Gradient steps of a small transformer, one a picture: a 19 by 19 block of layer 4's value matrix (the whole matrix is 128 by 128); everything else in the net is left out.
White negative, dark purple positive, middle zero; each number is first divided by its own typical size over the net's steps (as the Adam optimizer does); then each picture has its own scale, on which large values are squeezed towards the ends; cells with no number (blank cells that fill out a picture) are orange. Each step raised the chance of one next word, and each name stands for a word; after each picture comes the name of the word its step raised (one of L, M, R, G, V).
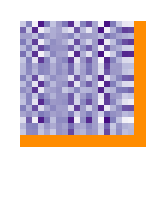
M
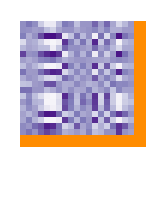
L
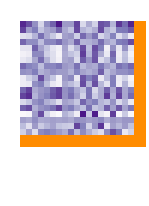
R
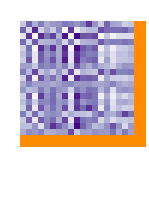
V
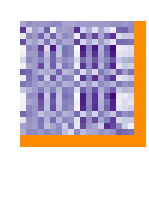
V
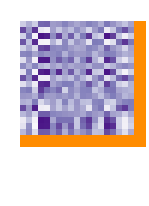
M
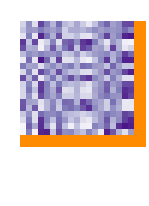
M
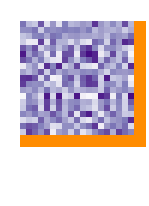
R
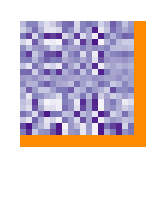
L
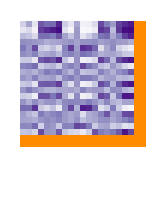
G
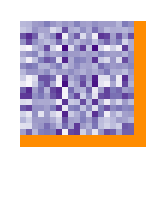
R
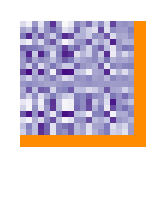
L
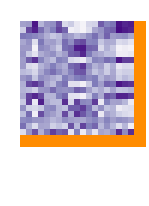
G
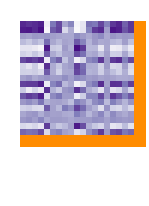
G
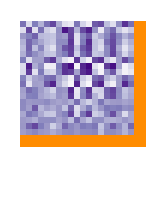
R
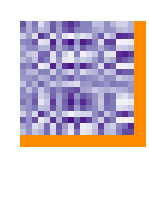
L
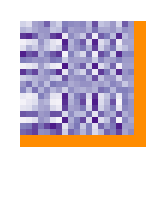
L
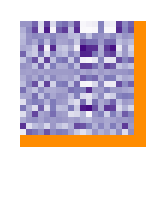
G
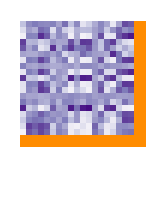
M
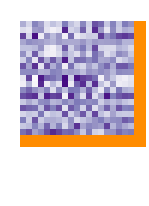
R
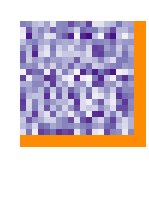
R
